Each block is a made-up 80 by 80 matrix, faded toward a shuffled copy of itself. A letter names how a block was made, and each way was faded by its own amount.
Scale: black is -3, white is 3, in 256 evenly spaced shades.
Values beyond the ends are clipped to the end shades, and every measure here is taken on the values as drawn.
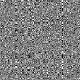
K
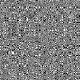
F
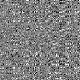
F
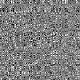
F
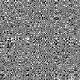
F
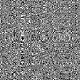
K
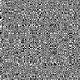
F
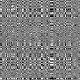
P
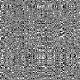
F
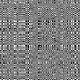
P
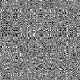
F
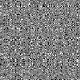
F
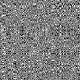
F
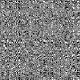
K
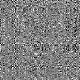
K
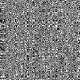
K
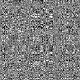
K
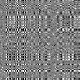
P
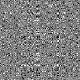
F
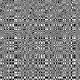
P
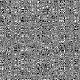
F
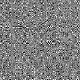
F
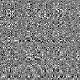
F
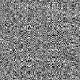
K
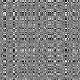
P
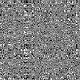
F
